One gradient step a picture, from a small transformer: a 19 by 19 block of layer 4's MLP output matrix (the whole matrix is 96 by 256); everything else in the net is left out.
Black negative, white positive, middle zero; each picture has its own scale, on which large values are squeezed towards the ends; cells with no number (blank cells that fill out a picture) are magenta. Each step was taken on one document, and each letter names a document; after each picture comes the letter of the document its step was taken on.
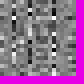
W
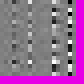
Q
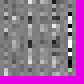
Q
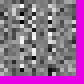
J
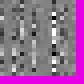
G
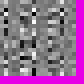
J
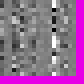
G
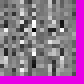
J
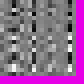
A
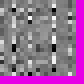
W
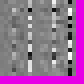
Q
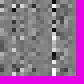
G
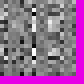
J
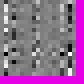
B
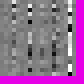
Q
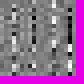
A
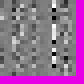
G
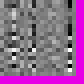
A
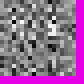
J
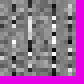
W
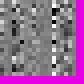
G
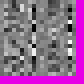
A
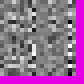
A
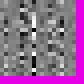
J
